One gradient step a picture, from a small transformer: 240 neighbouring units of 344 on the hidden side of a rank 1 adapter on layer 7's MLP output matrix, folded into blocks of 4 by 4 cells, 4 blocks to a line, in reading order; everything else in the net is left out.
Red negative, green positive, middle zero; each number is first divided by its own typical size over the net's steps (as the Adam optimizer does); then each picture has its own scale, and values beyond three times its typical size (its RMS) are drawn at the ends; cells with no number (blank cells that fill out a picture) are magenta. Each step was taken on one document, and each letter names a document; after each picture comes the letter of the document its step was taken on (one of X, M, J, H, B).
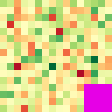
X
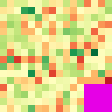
X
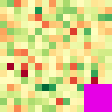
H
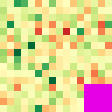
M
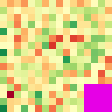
X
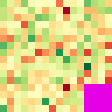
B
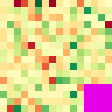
H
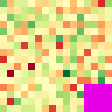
B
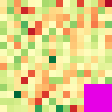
X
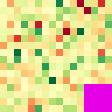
M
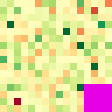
M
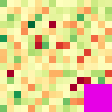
B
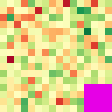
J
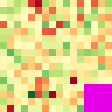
J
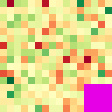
B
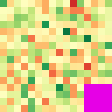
B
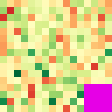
J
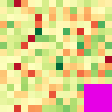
M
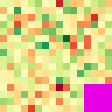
B
